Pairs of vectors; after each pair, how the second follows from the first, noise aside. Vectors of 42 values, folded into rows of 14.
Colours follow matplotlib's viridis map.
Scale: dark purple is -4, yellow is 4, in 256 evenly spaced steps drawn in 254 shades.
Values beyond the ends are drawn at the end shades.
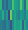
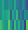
wrapped around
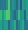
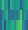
wrapped around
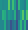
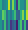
scaled up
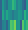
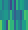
wrapped around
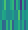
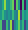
scaled up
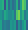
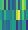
scaled up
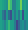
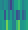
reversed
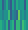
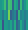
reversed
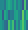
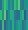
reversed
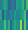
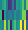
scaled up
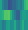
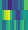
scaled up
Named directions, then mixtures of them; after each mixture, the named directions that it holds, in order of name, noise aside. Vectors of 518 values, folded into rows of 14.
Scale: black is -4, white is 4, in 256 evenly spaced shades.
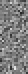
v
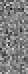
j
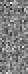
j, v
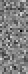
j, v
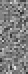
v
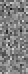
j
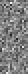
j, v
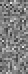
j, v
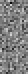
j, v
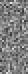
j, v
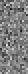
j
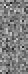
j, v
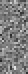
v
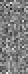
j, v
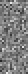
j, v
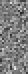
v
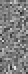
v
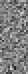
v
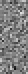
v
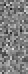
j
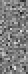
j, v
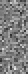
v
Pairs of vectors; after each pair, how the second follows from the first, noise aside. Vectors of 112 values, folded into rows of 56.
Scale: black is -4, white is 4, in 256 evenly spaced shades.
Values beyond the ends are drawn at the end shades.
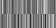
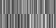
sign-scrambled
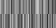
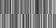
negated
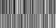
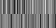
sign-scrambled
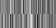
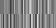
sign-scrambled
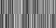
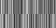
negated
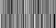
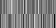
sign-scrambled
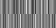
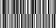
scaled up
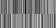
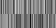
reversed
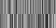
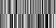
scaled up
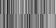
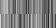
reversed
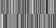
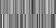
sign-scrambled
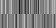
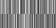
sign-scrambled
